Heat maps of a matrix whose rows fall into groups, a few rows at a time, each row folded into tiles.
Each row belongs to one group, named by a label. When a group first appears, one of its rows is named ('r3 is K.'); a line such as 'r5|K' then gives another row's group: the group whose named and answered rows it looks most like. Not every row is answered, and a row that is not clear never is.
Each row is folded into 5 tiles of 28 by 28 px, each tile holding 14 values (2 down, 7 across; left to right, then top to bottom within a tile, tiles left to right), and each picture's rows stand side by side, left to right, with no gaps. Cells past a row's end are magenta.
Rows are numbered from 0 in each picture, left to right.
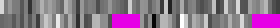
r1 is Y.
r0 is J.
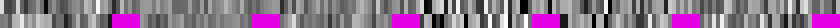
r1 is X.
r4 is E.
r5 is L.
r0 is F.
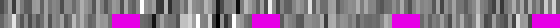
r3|E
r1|J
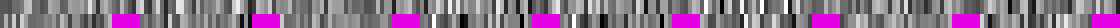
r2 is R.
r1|F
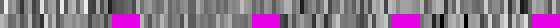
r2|E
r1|L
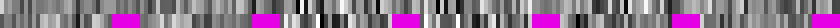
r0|J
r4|X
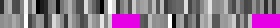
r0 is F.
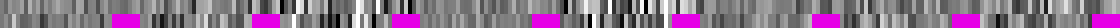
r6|Y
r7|X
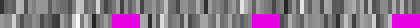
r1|L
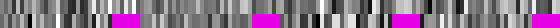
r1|L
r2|F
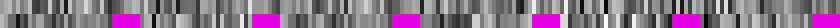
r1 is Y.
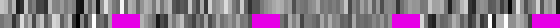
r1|X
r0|J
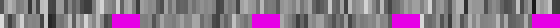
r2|X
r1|J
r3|R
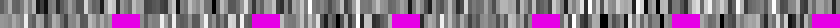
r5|R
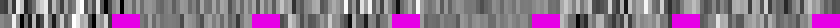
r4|X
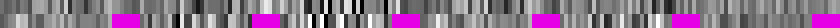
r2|E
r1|F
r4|E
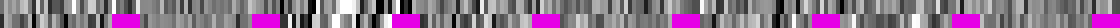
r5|J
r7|R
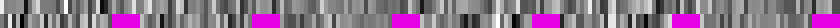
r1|R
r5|R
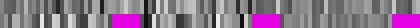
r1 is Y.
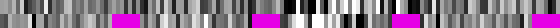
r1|Y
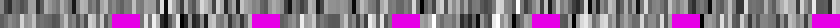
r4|Y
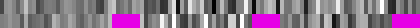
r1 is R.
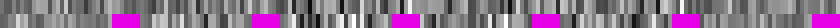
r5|L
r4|J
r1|F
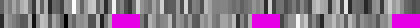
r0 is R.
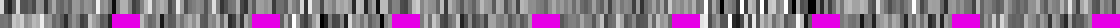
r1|R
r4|E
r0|F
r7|L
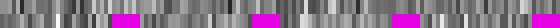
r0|E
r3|L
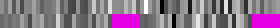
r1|E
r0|E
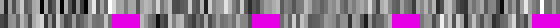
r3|J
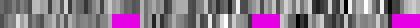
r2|X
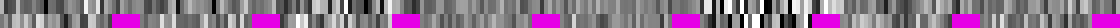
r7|L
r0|F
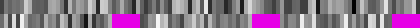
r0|L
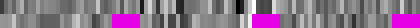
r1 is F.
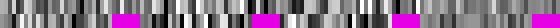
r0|J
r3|R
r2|L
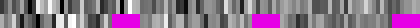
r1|F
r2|X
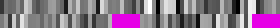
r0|L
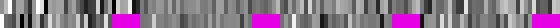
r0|R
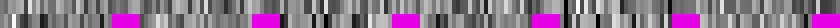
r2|E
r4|Y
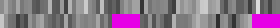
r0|X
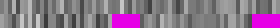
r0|J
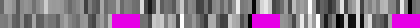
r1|F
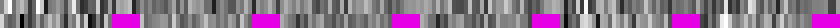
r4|Y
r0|R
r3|X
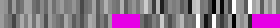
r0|J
